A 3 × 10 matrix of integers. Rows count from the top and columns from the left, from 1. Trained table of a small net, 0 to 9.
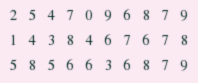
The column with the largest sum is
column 10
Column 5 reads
0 4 6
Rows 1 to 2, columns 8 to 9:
8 7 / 6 7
